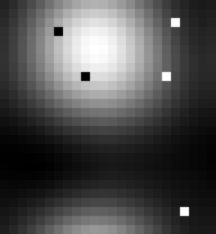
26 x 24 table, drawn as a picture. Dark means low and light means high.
The ninth with the highest average is the top middle. The values are skewed, with a long tail toward high values. Five lone cells stand out: three far higher and two far lower than their neighbours. No regular stripes run through it.
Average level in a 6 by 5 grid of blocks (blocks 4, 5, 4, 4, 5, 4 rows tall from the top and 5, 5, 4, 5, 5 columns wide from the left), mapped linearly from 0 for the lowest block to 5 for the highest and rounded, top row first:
14421
24531
13321
01110
00100
12211
